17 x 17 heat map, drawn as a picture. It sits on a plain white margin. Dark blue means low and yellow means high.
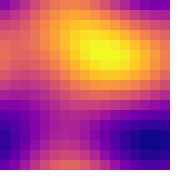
Ninth with the highest average: top middle. Average level on the scale: 50%. Lone odd cells: none. Ninth with the lowest average: bottom right.
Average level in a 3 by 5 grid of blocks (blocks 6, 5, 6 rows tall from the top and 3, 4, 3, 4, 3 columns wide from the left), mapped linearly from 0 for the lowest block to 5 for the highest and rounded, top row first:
3 4 5 4 3
2 3 4 4 3
1 2 2 1 0
